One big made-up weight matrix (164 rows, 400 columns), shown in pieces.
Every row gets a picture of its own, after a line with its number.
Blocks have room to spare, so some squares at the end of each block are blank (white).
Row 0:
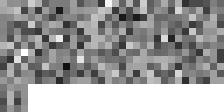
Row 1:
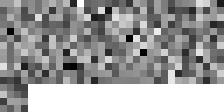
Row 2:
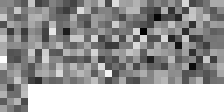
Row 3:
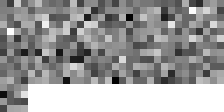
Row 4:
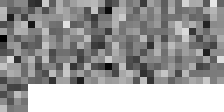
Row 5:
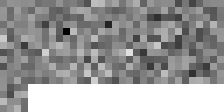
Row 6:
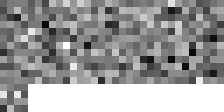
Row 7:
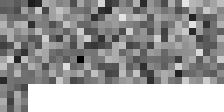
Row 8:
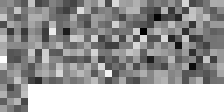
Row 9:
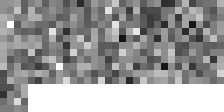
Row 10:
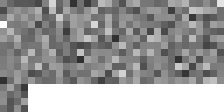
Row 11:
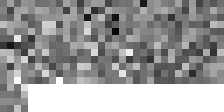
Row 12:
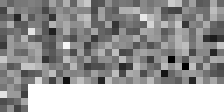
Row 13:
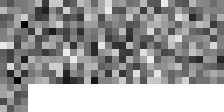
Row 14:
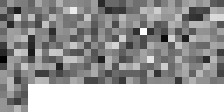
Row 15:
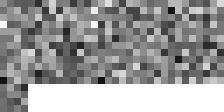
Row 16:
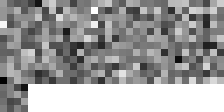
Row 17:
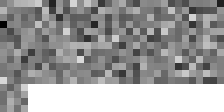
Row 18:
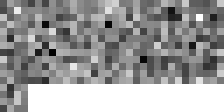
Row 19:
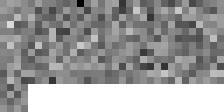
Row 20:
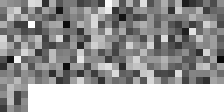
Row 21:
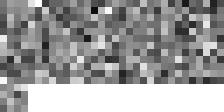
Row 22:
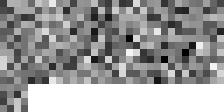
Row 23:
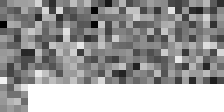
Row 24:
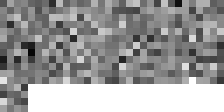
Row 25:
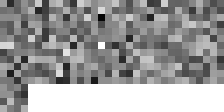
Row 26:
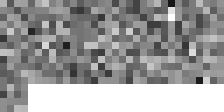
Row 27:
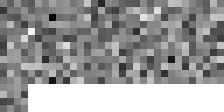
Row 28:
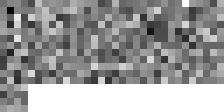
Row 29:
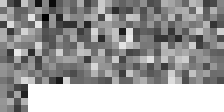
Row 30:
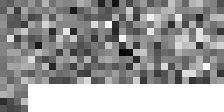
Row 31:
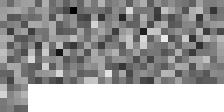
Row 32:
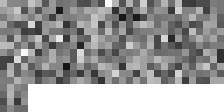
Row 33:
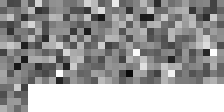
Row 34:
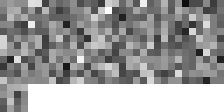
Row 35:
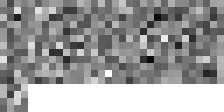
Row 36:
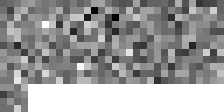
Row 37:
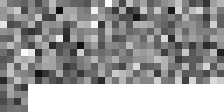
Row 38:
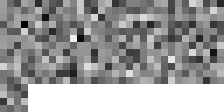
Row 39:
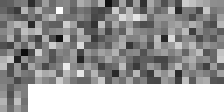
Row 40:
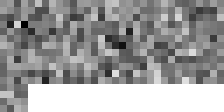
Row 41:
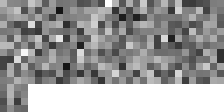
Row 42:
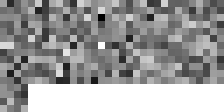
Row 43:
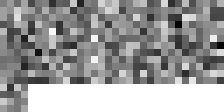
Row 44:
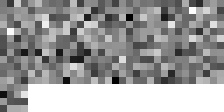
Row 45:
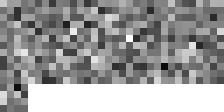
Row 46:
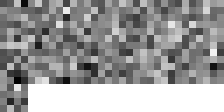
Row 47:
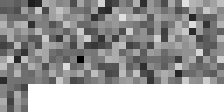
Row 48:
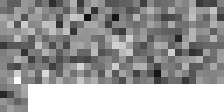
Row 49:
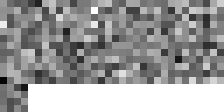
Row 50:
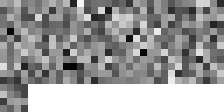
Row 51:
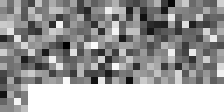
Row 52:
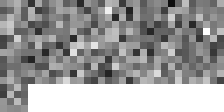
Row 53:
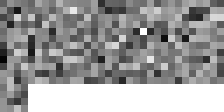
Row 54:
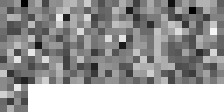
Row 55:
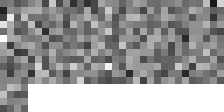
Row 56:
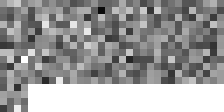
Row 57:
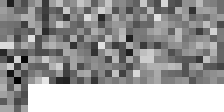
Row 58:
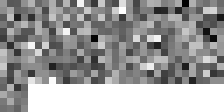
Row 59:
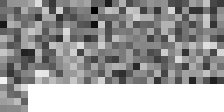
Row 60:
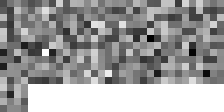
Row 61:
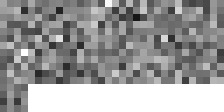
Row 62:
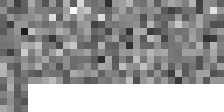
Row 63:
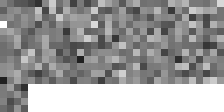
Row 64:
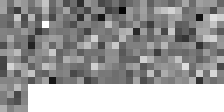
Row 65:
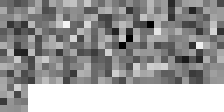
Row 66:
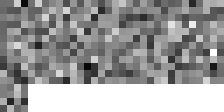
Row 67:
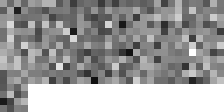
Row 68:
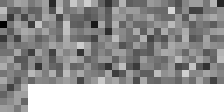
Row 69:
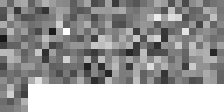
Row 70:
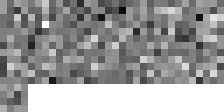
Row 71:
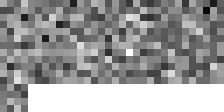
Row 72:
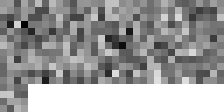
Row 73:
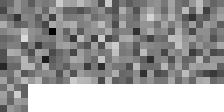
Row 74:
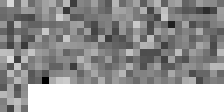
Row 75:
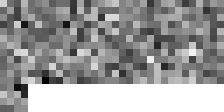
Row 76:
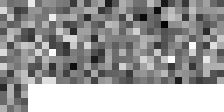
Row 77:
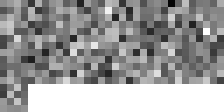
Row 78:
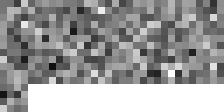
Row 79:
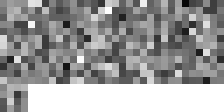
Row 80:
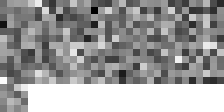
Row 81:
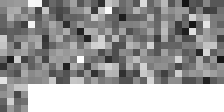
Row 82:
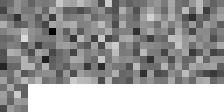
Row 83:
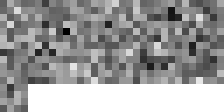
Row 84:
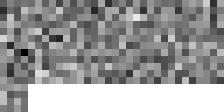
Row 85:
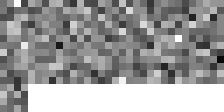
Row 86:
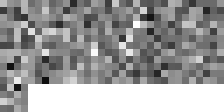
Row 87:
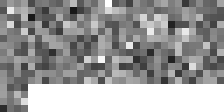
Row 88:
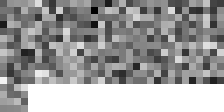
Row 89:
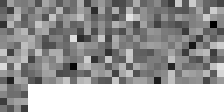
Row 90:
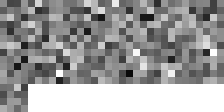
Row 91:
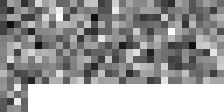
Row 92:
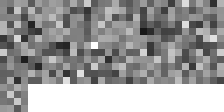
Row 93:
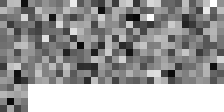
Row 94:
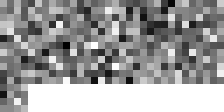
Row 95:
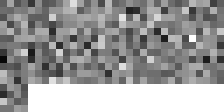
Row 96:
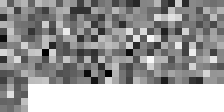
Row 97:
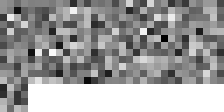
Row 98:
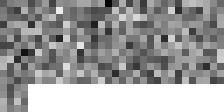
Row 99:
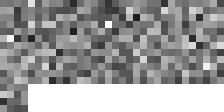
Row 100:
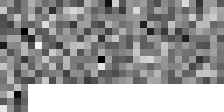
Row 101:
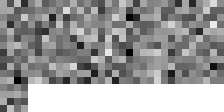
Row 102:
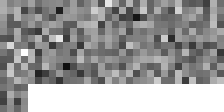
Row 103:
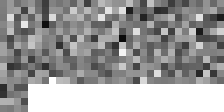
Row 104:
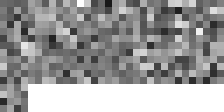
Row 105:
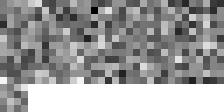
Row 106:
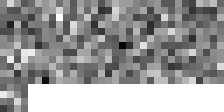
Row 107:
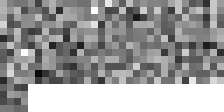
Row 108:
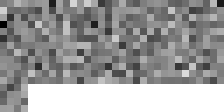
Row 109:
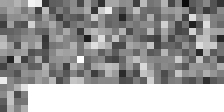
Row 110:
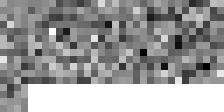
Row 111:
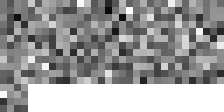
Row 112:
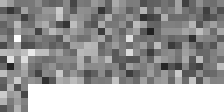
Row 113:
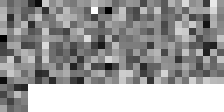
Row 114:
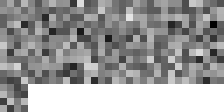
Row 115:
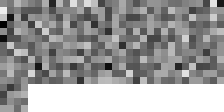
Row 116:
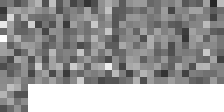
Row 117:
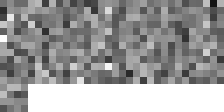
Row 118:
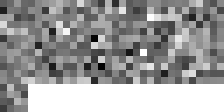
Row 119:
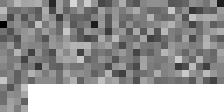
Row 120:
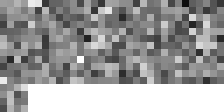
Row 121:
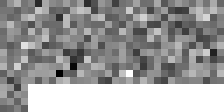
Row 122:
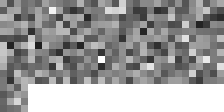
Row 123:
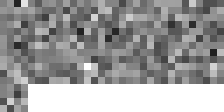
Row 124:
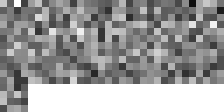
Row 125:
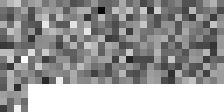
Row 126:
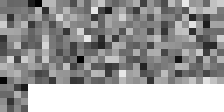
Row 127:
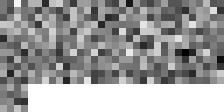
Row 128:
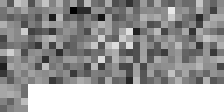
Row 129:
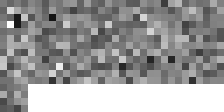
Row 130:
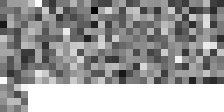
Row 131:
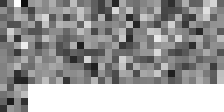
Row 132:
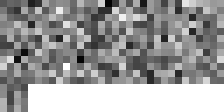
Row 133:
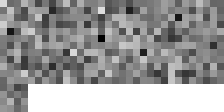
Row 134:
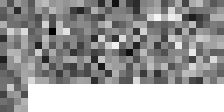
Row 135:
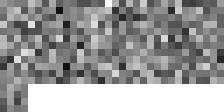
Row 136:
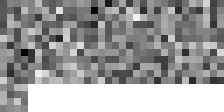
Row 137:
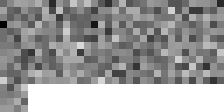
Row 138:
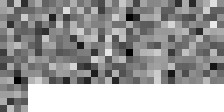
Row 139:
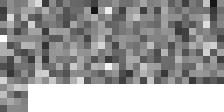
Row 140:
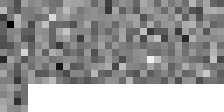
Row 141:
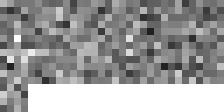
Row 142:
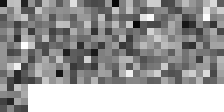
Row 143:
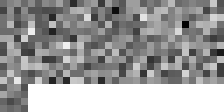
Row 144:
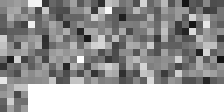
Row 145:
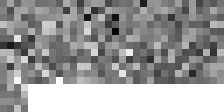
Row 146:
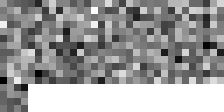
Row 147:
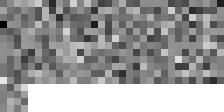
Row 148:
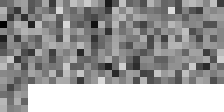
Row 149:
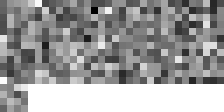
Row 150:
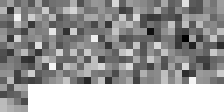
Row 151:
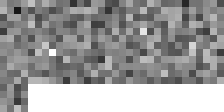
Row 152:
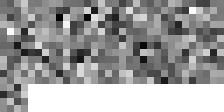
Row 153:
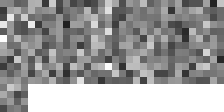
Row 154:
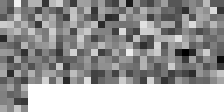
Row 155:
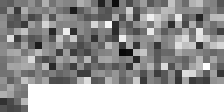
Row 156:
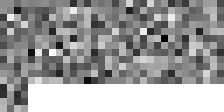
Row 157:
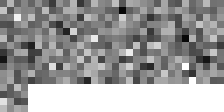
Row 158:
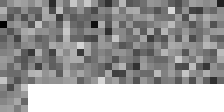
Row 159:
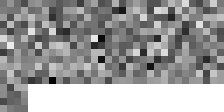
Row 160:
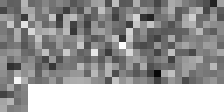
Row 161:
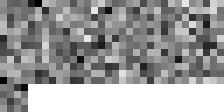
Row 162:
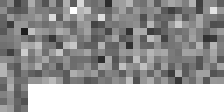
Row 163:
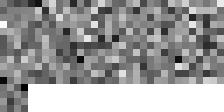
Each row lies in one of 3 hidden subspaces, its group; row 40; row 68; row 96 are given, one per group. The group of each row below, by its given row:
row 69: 96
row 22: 40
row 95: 96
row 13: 40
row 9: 96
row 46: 40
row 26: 96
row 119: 68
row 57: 40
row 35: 96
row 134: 96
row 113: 68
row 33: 40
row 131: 40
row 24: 96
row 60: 96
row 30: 96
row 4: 68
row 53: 96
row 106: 40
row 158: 68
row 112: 40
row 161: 68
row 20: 68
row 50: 40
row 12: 96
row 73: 96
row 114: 40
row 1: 40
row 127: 40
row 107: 68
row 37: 68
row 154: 40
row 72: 40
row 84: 68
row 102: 68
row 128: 96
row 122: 96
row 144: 68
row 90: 40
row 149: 68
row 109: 68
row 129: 96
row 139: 68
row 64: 96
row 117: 68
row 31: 96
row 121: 40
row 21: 68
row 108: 68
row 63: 68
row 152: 40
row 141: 40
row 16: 68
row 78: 40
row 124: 40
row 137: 68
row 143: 96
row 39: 68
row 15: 68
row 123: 40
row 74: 40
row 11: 40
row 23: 68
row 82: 96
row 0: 68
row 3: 40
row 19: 96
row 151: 96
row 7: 68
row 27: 96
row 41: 68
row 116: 68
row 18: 96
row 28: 96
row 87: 96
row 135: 68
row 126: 68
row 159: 96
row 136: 68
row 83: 96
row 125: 40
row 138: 40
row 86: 40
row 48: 40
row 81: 68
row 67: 96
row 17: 68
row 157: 96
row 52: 96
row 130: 68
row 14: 96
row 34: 68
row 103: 96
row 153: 68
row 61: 68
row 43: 96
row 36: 40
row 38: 40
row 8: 96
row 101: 40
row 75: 40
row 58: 96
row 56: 40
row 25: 40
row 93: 40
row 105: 68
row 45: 40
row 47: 68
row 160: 40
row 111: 96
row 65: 40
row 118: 96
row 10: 68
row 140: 96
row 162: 96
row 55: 68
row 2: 96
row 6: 96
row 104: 96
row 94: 96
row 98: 68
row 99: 96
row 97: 96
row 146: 68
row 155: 96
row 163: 68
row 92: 96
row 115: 68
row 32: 68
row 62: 96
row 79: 68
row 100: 96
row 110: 96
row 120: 68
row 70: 96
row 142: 40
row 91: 40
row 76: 96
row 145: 40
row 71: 40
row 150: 96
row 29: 40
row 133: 40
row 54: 40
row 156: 96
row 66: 40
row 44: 40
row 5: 96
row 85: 40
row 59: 68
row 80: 68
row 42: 40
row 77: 96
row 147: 68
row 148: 68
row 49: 68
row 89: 40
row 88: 68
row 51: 96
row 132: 68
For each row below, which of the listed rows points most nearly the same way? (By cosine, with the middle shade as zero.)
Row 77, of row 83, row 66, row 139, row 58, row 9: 9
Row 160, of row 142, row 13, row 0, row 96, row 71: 71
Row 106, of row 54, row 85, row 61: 54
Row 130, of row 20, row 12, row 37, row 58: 20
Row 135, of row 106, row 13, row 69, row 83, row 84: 13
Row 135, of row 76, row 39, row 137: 76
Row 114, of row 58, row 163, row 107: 58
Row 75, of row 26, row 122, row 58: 26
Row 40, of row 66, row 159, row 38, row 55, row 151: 38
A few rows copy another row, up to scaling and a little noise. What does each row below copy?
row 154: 127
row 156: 97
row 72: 40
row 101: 138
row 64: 70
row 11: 145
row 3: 44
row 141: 112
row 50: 1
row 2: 8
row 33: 90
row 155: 30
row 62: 162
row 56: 125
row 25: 42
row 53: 14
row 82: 73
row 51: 94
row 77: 52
